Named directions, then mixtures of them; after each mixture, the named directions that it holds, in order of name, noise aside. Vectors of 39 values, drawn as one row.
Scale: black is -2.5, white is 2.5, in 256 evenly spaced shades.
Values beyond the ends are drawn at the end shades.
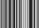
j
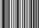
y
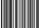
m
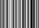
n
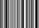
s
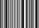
s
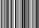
j, m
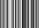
j, n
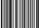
m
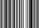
j, s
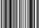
j, m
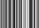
j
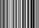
n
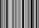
n, s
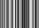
j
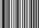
y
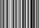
n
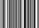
s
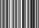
n
